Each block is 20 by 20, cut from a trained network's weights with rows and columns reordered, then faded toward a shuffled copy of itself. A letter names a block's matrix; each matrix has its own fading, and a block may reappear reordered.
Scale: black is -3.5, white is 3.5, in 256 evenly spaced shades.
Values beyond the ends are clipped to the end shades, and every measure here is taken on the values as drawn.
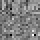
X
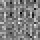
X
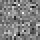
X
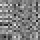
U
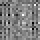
X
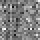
X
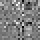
U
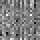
X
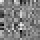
U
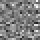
U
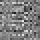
U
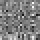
U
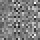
U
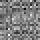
U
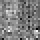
X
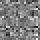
U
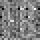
X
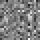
U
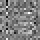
U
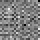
U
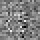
X
